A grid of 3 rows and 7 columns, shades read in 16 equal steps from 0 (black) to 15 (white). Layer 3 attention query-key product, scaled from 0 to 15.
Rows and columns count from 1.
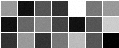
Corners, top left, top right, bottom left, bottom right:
9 9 3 0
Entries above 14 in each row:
1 0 0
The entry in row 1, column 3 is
5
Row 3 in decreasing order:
11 9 7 5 3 3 0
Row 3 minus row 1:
-6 8 -2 4 -4 -2 -9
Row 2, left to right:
1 6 8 4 1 5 12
